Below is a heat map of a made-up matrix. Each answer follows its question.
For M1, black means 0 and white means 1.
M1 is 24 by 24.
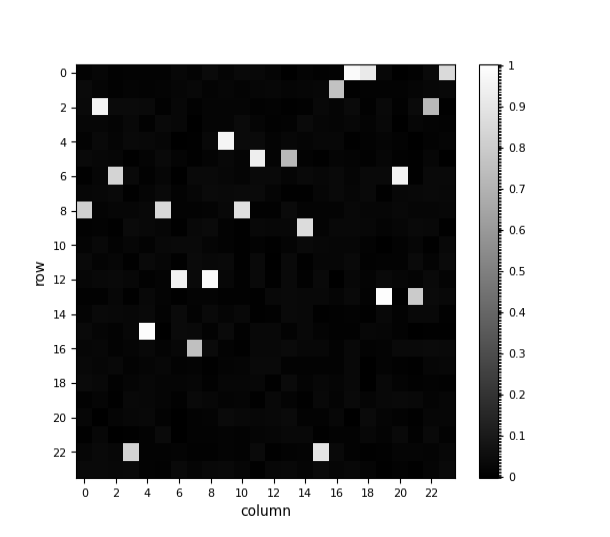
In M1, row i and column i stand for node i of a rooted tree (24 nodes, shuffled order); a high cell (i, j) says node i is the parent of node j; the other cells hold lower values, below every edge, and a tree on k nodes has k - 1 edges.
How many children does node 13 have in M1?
2
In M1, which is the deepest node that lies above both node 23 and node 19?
8
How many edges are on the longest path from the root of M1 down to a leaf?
7
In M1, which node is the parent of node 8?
12
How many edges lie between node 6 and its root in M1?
1
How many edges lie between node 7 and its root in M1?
5
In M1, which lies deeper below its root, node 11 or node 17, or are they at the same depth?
the same depth
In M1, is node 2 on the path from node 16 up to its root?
yes
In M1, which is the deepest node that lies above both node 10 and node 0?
8
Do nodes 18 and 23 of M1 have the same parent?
yes
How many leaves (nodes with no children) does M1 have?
11
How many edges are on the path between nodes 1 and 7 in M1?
2
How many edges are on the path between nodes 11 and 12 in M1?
3
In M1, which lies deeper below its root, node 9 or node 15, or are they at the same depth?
node 9
